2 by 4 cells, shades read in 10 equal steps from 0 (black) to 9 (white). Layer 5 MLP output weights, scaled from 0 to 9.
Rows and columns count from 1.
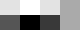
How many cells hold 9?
1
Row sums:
31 11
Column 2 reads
9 0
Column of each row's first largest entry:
2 4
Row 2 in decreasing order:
6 3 2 0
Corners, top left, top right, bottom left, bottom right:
8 6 3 6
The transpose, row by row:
8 3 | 9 0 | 8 2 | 6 6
